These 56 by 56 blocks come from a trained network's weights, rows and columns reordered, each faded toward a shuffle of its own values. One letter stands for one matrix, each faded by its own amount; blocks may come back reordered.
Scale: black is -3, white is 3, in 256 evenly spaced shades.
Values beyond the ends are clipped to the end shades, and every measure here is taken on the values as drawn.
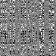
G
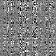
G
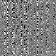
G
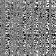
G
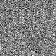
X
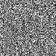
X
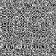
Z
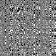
G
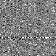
Z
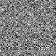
Z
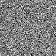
X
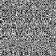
Z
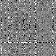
G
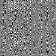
G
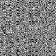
Z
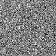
X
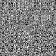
Z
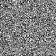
X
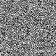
X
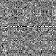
Z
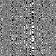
G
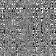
G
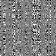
G
